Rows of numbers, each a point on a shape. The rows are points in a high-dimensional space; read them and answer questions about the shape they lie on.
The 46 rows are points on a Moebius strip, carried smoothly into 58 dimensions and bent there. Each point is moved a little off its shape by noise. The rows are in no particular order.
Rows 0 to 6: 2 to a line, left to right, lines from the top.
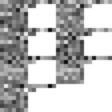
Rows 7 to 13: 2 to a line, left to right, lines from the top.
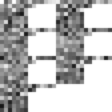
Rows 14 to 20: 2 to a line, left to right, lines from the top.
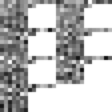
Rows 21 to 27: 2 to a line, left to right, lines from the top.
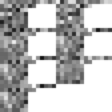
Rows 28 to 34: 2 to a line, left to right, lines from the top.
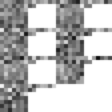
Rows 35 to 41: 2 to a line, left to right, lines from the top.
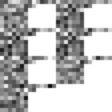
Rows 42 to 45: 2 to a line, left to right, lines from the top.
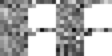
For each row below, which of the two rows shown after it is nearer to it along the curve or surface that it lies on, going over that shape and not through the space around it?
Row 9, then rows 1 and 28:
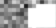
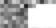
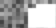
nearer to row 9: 1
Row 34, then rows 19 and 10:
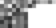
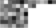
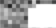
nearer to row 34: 19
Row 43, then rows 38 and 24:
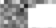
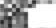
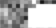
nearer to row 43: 24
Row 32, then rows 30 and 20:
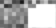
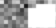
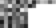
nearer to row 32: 20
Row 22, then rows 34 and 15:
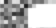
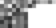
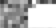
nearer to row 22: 15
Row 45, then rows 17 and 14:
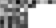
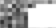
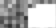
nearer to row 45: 17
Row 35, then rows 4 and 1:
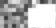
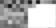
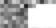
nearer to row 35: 1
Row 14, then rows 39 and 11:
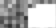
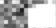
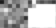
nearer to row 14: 39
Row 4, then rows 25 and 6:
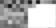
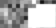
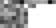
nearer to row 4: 25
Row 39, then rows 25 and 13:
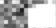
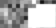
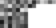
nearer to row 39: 25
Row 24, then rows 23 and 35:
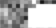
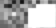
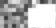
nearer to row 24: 35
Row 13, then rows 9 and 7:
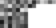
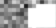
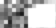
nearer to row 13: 7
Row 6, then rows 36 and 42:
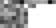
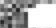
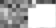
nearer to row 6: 36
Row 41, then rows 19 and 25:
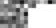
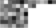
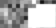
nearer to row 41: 19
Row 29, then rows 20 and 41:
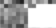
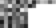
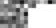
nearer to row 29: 41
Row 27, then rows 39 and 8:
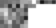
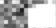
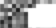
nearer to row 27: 39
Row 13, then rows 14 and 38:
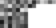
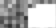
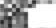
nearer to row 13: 38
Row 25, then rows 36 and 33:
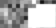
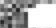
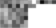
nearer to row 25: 33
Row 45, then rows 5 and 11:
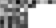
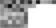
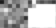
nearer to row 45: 5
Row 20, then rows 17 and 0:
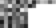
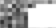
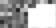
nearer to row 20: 0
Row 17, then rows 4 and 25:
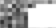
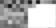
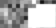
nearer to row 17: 4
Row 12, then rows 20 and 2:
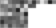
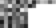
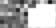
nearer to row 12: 2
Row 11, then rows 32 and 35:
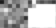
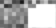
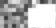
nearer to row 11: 35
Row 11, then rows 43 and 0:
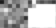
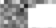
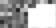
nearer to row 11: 43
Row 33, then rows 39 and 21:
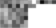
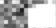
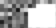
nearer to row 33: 39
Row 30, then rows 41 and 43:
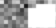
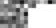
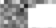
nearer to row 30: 43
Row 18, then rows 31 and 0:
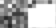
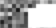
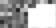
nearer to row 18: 31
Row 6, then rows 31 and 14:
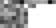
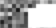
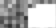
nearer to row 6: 31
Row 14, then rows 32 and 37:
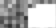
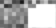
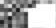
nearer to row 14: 37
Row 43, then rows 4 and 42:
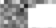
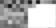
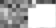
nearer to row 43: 42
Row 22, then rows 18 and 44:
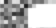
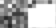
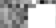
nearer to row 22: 44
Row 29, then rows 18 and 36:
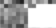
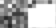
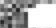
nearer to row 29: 36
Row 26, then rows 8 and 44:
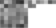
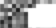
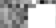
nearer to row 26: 8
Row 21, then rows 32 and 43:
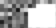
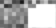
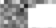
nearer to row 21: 32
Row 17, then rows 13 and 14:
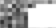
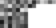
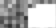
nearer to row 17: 14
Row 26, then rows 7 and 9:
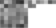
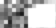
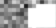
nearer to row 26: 7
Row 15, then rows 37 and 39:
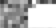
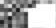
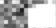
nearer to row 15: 39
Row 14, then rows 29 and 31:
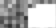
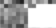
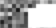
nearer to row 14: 31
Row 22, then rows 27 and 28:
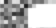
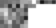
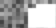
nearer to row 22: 27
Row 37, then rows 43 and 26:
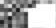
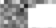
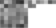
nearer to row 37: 26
